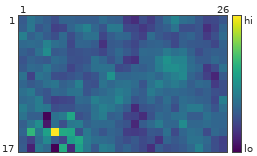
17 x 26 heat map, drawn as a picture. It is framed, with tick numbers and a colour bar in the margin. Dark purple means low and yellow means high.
The halves do not mirror each other. The bottom left is the roughest part. In the bottom left lies a patch that is rougher than the rest. On average the colour sits 30% of the way up the scale. The values are skewed, with a long tail toward high values.
